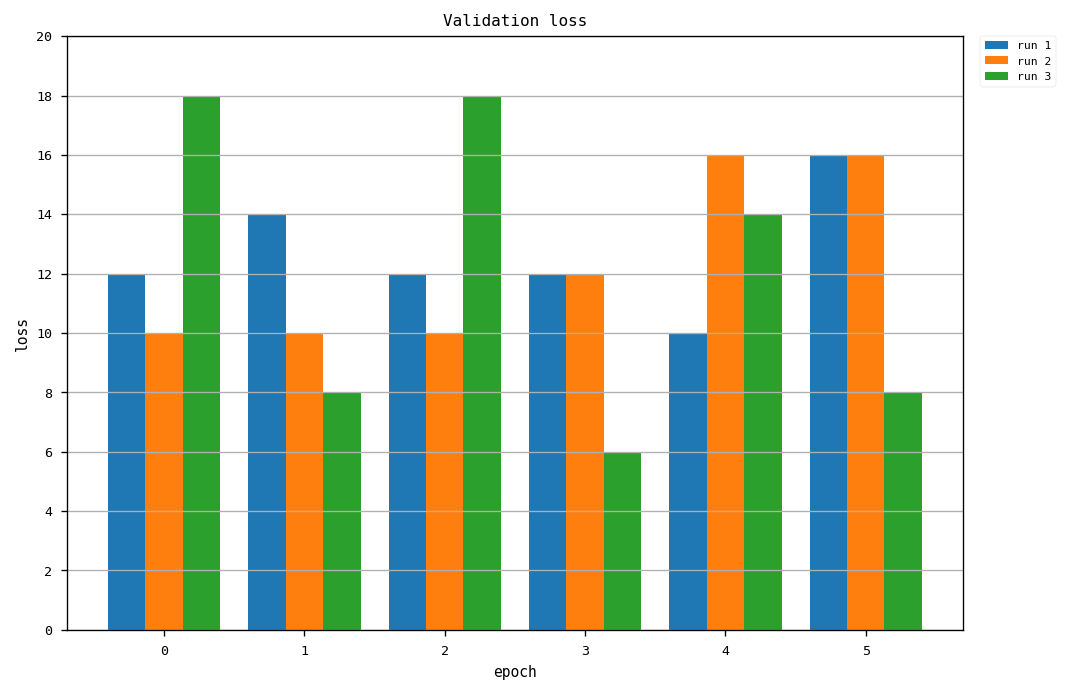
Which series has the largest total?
run 1
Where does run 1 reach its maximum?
5
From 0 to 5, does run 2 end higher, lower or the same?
higher
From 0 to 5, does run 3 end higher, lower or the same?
lower
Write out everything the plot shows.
Title: Validation loss
x-axis: epoch, ticks 0 1 2 3 4 5
y-axis: loss, ticks 0 2 4 6 8 10 12 14 16 18 20
Legend: run 1, run 2, run 3
Values:
run 1: 12 14 12 12 10 16
run 2: 10 10 10 12 16 16
run 3: 18 8 18 6 14 8
